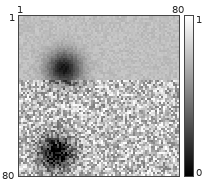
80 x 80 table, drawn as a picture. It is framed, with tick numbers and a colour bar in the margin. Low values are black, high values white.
Histogram: skewed, a long tail of low values. Dips: two. Ninth with the lowest average: bottom left. Seam: horizontal, 40% of the way down, the top part calmer. Average level on the scale: 70%.
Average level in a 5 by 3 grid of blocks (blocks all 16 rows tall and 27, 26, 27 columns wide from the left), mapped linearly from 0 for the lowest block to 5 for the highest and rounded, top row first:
555 | 145 | 455 | 355 | 045
